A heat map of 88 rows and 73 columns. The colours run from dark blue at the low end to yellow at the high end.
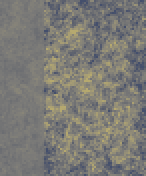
Odd rows or columns: none. Average level on the scale: 50%. Seam: vertical, 30% of the way across, the left part calmer. Grain: blotchy. Ninth with the highest average: centre. Mirror symmetry: none.
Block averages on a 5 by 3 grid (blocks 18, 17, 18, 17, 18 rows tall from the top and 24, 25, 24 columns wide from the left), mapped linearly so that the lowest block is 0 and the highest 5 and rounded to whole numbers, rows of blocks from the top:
210 | 232 | 252 | 244 | 122
